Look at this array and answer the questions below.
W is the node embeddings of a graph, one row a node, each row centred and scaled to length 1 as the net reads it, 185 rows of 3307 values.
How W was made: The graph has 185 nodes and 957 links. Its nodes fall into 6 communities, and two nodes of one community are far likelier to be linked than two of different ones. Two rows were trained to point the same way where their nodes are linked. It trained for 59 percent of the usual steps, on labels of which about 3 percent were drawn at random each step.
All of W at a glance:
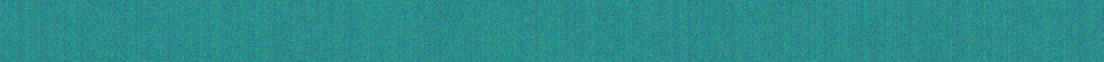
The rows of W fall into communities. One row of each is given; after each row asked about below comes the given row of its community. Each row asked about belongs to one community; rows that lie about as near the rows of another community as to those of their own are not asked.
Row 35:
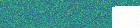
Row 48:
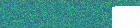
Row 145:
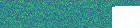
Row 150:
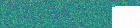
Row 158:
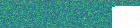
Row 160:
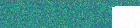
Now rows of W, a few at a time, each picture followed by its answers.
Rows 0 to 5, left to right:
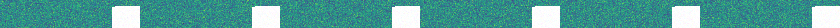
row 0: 160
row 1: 158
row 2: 35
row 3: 35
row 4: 160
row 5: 145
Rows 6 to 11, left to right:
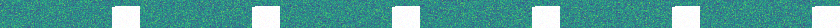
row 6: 145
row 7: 48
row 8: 48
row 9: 145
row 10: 48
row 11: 145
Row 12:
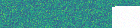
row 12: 158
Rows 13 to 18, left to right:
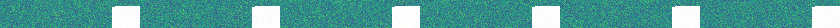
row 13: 160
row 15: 150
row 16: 158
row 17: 145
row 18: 145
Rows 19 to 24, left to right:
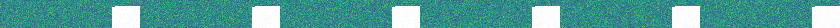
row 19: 145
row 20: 48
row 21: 160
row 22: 145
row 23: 150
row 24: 145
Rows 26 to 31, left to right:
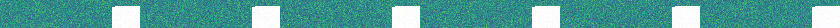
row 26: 35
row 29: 160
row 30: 145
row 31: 145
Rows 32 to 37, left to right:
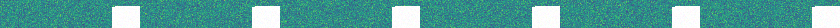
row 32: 35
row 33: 160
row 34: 158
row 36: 158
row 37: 35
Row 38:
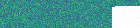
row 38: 35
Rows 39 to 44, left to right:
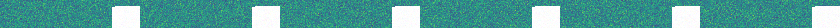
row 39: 145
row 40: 48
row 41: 35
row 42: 35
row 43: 145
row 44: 48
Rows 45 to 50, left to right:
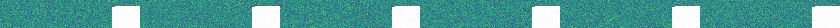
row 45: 158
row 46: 150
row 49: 48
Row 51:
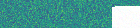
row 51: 145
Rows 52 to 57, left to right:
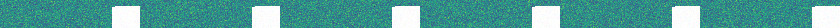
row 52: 48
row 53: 145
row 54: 145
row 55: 145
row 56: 48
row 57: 160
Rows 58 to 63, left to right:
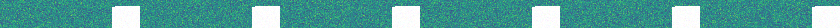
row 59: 158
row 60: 48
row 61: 145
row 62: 145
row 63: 150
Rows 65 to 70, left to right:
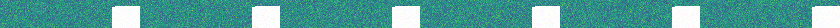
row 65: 35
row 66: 48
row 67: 158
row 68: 150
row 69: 158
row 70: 150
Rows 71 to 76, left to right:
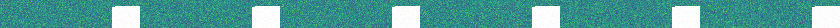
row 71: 35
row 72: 48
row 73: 158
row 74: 48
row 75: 35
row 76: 160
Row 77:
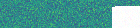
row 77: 145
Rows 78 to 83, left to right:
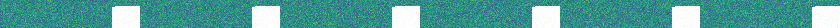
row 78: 48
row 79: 158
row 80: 145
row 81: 35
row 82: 160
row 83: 48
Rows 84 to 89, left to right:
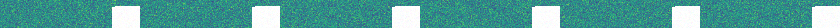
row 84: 158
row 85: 145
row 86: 150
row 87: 35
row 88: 48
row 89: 48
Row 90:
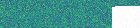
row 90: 150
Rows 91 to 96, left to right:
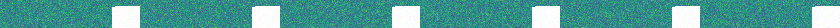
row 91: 160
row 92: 150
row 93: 35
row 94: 48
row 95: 48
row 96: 150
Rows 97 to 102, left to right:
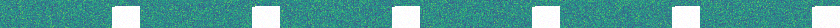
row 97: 150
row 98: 158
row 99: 145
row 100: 48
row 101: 150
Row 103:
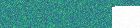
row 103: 145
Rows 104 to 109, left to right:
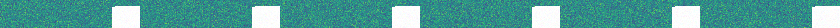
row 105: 48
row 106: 150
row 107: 48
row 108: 158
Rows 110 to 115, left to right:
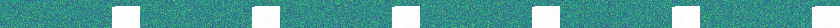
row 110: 145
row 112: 150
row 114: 35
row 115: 48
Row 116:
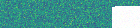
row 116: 48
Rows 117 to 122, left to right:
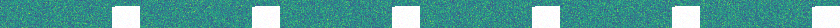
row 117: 35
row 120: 35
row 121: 145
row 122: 150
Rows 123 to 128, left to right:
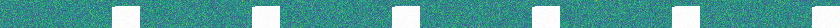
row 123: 158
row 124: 35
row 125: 145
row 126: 160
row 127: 160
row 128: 48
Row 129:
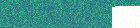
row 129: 158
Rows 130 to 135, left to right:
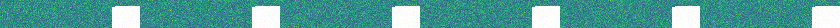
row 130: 160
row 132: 35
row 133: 145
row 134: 150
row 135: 150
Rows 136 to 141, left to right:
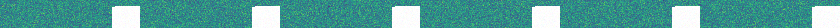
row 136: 160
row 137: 35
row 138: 158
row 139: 35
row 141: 160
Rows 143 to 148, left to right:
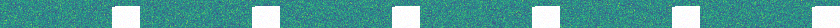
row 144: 48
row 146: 158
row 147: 145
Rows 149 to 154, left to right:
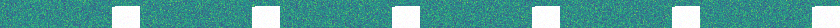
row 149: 160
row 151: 150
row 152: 48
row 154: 158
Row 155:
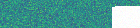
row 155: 145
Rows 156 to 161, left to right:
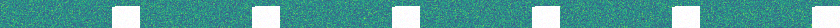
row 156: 158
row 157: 160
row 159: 48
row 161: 48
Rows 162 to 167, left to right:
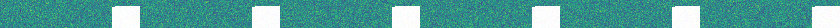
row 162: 158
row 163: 158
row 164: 158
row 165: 158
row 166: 48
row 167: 150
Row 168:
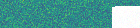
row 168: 145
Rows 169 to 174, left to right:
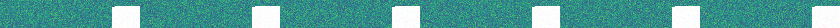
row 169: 160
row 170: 145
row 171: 48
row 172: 160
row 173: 160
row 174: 160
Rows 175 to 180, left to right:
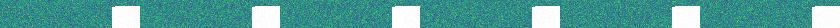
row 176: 48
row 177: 158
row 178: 48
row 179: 158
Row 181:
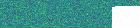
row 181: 35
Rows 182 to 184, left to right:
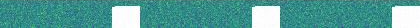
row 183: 150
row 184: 145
